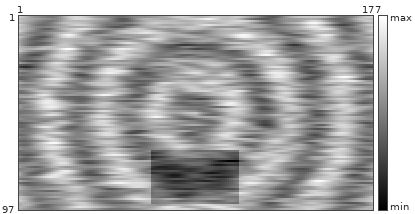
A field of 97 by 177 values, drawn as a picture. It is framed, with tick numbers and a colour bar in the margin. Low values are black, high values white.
Ninth with the lowest average: bottom middle. Rings: centred on the centre. Odd patch: lower, in the bottom middle. Average level on the scale: 60%. Slope: none.
